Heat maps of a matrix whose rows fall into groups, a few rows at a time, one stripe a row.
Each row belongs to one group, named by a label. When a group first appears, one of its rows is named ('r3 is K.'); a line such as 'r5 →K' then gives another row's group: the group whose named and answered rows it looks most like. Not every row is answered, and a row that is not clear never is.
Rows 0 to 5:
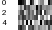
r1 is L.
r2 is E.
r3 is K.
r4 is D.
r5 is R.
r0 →R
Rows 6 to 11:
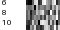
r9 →K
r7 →K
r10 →D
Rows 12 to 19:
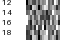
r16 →E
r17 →K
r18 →D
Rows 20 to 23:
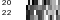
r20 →L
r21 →K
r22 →R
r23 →R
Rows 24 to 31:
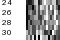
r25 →D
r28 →K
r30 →L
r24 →R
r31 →D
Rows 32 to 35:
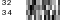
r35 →E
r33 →K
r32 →L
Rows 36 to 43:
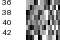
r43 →R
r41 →K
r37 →E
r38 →R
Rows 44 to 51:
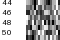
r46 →R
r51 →D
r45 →K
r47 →E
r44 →L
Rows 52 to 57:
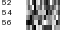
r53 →E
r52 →L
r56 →R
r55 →K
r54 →L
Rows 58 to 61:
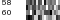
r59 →D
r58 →K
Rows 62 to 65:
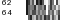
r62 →R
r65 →E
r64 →D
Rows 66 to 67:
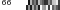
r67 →D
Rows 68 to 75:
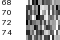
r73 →L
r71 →R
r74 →R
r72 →K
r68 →L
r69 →D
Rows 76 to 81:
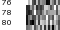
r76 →L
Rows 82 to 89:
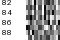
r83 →K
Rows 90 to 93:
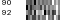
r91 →K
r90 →K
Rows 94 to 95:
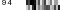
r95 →L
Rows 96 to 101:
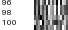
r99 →K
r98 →D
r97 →D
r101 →D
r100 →E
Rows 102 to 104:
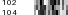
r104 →L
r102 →L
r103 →L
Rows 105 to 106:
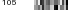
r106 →E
